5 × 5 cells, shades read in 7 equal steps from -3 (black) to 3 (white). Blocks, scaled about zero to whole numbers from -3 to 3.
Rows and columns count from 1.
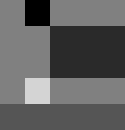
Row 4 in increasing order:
0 0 0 0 2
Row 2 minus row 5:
1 1 -1 -1 -1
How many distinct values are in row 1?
2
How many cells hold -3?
1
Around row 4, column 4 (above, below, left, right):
-2 -1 0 0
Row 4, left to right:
0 2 0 0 0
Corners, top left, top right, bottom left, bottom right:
0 0 -1 -1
